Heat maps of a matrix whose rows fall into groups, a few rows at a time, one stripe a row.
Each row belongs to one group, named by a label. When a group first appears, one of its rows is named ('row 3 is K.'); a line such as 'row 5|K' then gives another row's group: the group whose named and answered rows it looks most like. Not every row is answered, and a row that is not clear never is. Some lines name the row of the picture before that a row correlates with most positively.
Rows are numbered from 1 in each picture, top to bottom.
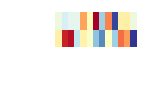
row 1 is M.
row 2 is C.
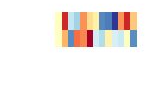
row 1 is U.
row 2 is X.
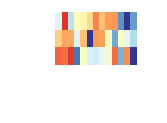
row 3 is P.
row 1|X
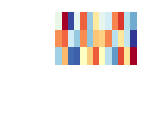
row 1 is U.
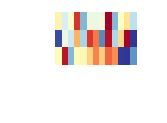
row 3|X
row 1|M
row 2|M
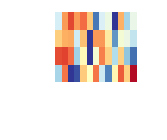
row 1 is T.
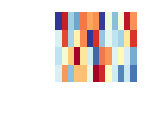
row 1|U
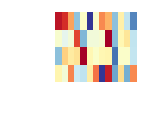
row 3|T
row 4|M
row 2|M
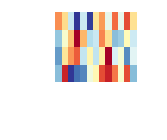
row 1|P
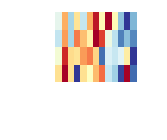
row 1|X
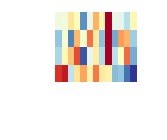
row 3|M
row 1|M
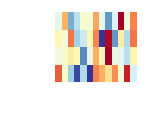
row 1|U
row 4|P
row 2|M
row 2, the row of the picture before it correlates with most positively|1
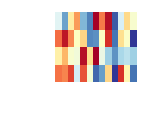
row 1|M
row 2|C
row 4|C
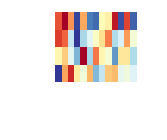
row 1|P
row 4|T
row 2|P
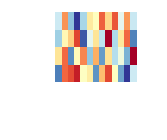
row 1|P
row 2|M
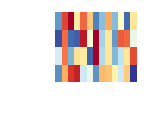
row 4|T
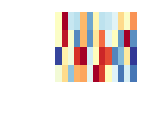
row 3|T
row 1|U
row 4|X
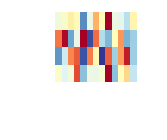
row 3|M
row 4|M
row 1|M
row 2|U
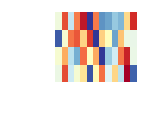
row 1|U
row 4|P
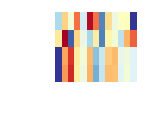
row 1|X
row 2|U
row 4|T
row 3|T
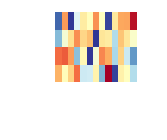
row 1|U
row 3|C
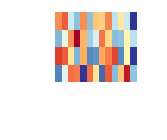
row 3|P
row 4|M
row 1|C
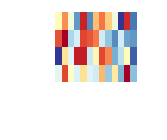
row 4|P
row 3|T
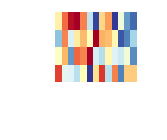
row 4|P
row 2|X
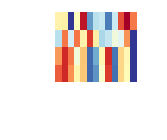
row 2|X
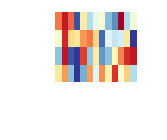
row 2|X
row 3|U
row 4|P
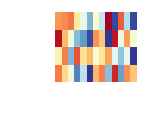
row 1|C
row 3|X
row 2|P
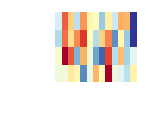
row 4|M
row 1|C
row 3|C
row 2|T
